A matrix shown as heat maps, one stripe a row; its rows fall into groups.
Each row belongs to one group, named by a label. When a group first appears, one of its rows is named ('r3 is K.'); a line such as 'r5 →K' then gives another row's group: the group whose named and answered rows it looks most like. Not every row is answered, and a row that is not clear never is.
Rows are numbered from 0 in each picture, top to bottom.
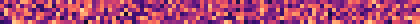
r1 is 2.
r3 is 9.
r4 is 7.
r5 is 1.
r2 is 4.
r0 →9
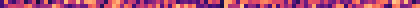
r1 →1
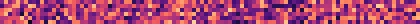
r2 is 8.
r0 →4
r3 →4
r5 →4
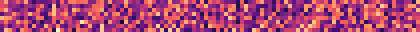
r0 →4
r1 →8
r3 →1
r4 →8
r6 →2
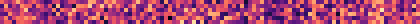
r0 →1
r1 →9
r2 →4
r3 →7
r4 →1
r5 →4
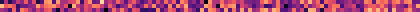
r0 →2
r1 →8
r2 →2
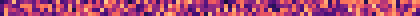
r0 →7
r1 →9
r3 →2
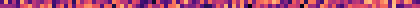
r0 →2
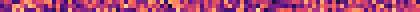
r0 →9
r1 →1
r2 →7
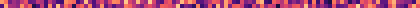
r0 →4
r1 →9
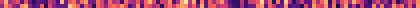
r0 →4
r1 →4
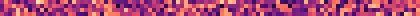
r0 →8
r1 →7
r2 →4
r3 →1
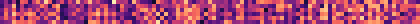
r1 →7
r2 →7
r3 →1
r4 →7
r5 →1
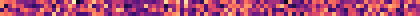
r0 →8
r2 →9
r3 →8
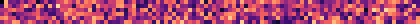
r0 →2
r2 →7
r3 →2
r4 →8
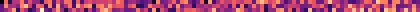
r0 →2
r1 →9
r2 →7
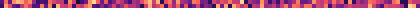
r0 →1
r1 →9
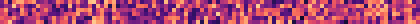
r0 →1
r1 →7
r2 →2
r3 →2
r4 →8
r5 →8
